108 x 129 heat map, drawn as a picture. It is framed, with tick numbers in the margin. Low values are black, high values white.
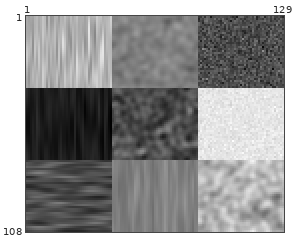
It is made of 3 by 3 panels. Panel 1,1: high, streaked downward. Panel 1,2: middling, blotchy, faint in contrast. Panel 1,3: low, fine-grained. Panel 2,1: very low, streaked downward, faint in contrast. Panel 2,2: low, blotchy. Panel 2,3: very high, fine-grained, faint in contrast. Panel 3,1: low, streaked across. Panel 3,2: middling, streaked downward, faint in contrast. Panel 3,3: high, blotchy.
